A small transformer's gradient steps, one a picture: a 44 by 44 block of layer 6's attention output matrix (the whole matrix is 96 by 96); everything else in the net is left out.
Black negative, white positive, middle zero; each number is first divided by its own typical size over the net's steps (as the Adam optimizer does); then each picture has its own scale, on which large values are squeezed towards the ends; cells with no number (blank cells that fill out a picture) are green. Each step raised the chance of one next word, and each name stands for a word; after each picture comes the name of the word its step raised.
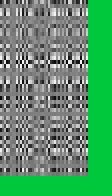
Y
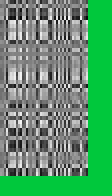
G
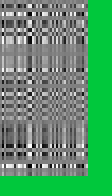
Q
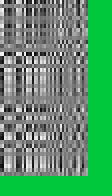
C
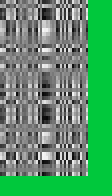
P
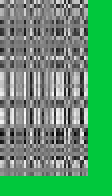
P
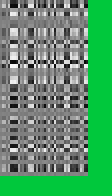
Y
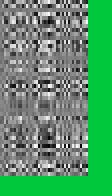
Q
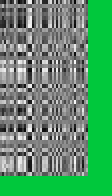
C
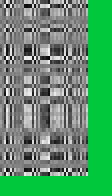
P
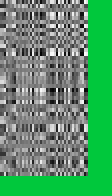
C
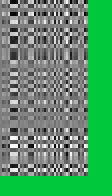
Q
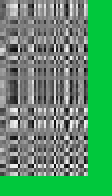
C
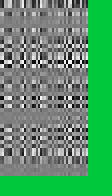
Y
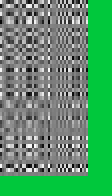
Q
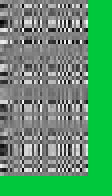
Q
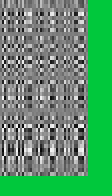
Y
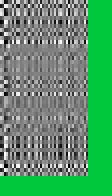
Q
